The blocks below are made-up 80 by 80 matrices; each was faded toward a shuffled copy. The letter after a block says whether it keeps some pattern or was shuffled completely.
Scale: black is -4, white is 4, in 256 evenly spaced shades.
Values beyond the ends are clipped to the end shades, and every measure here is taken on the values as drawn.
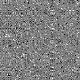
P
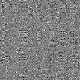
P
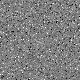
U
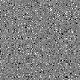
P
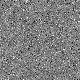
U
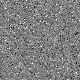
U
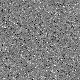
U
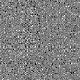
P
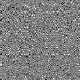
P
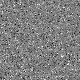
U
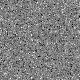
U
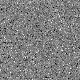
U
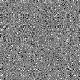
P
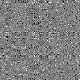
P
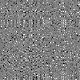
P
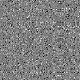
P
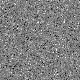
U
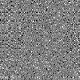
P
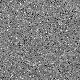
U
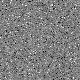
U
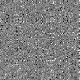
P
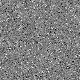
U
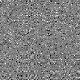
P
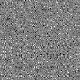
P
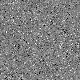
U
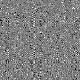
P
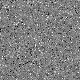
U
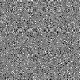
P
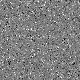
U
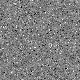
U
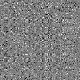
P
